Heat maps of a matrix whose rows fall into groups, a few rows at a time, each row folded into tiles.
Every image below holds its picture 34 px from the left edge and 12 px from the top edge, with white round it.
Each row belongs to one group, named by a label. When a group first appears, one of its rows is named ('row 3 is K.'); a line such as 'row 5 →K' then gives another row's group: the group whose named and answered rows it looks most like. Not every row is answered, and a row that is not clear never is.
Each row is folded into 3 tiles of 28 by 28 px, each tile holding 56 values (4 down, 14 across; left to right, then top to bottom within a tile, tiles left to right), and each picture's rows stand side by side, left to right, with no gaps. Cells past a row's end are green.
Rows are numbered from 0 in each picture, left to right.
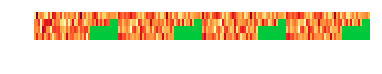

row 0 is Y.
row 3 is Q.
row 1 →Q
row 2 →Q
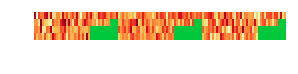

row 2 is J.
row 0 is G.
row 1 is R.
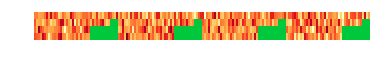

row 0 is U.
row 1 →U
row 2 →G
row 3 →J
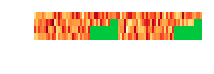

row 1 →G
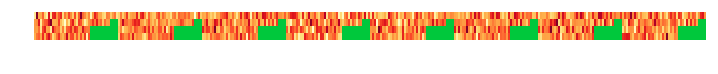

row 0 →Y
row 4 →Y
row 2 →R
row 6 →R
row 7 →Q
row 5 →R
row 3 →J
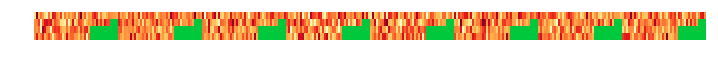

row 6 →Q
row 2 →G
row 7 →Q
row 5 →G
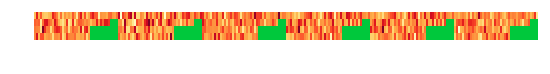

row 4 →R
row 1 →G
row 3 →R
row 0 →Y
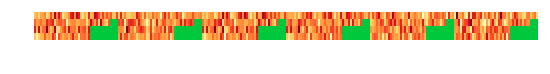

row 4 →J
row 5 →Y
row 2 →R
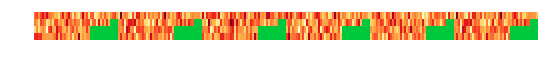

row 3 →Q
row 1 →Y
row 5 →Y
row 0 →Q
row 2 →G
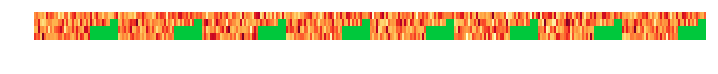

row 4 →G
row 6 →G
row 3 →R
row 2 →U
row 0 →U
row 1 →R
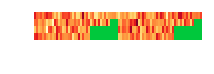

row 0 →Q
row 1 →R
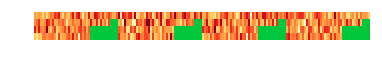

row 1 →G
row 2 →R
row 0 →R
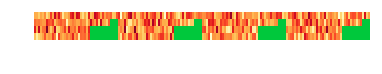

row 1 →G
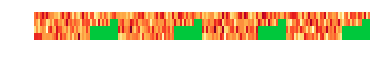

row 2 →R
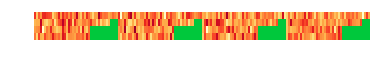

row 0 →G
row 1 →G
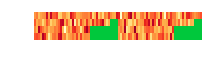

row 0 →U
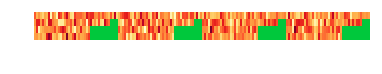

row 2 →Y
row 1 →J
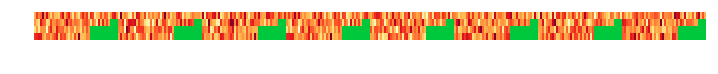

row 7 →U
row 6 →Y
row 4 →J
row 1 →Y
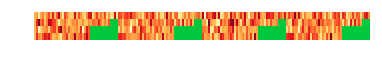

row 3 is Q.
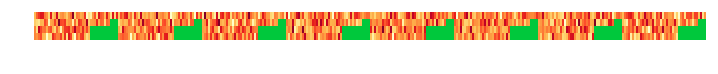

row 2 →Y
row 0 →J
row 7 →J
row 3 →G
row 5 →G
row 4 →R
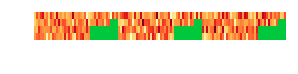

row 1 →J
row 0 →J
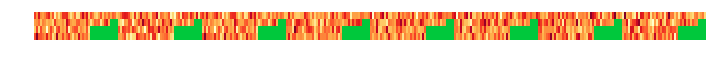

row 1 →J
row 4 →G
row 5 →G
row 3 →Y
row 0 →Q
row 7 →Y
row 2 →Q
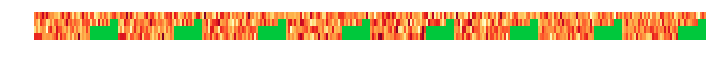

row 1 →Q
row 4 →U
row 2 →Y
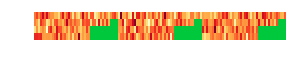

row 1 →Y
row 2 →R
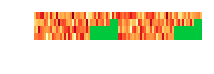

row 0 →J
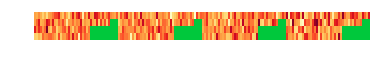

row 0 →R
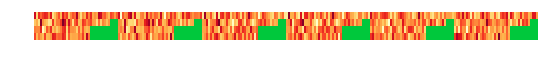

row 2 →Y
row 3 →Y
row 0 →G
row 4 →Q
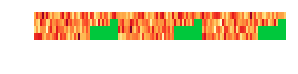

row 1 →R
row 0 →Q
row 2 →Q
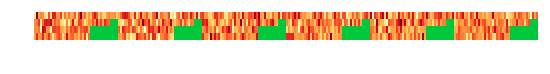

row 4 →G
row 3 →Q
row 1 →J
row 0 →Y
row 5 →J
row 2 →U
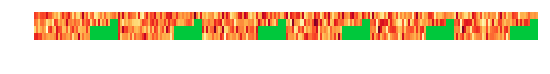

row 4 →Y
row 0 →Q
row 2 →R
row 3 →G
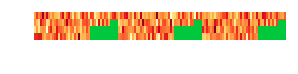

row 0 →Q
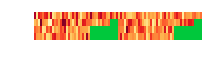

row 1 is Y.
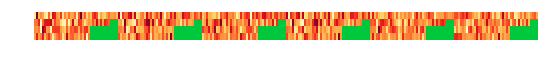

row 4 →Y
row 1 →G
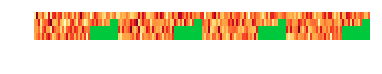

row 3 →R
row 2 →G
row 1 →R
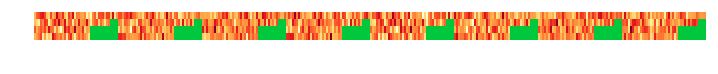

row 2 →R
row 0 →J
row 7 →Y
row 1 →Q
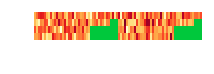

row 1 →G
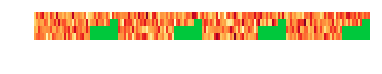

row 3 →R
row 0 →J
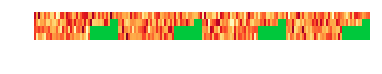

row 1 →U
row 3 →G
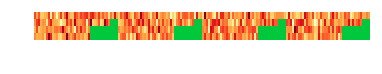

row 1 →J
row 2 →Y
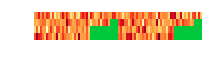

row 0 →Q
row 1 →U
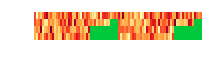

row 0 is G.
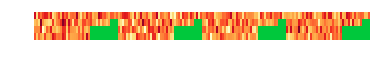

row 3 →R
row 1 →J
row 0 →G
